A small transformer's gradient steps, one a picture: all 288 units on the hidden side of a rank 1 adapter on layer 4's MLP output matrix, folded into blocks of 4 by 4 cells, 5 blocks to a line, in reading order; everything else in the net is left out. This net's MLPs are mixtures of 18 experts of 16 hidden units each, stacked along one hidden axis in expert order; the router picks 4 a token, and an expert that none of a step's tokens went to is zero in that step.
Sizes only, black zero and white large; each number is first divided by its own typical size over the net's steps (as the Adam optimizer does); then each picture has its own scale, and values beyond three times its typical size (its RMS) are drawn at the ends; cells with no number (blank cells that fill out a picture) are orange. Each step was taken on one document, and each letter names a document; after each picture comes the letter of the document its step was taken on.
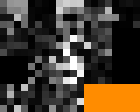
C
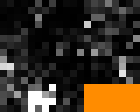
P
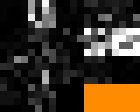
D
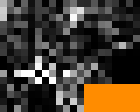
C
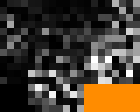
D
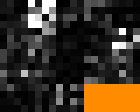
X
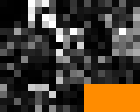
D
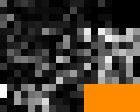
D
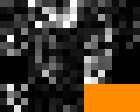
X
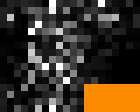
X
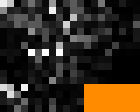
X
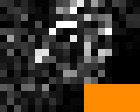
X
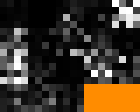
P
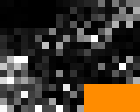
P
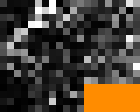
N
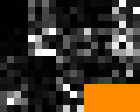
D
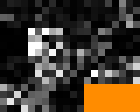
N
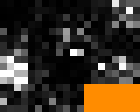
P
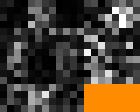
N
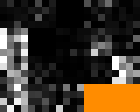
P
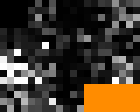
P
